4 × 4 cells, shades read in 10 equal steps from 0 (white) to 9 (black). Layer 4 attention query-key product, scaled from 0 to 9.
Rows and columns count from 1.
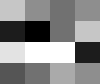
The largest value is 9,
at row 2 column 2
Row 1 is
2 4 5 4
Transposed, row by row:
2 8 1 6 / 4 9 0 5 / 5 5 0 3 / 4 2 8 4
